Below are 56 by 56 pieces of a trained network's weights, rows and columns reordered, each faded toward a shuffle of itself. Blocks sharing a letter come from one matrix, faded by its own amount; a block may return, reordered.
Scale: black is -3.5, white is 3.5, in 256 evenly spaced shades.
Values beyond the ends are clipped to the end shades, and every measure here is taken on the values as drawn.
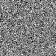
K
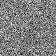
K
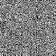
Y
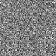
Y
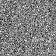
K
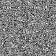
K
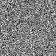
K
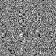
Y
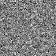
K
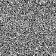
K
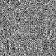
Y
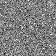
K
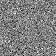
K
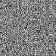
Y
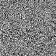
K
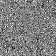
K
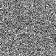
K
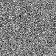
K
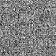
Y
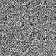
Y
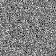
K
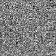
Y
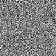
Y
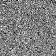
K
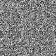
K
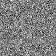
K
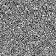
K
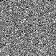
K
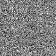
K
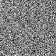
Y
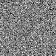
K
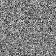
K
